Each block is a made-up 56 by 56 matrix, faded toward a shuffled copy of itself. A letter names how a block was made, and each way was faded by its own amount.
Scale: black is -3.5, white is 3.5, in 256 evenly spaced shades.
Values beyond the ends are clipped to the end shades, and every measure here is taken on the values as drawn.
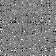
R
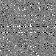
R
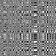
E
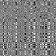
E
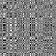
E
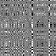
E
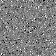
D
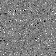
D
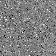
D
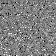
D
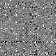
R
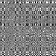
E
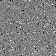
D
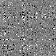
R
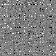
R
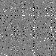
R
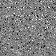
D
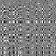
E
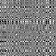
E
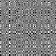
E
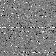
D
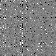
R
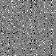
R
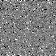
D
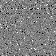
D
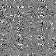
R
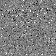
D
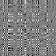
E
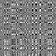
E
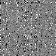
R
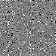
R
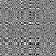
E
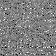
D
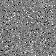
D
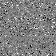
D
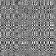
E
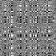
E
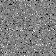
D
